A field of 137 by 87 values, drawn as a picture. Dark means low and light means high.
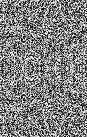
Histogram: flat. Odd rows or columns: none. Stripes: none. Slope: none. Grain: fine. Average level on the scale: 50%. Mirror symmetry: top to bottom.
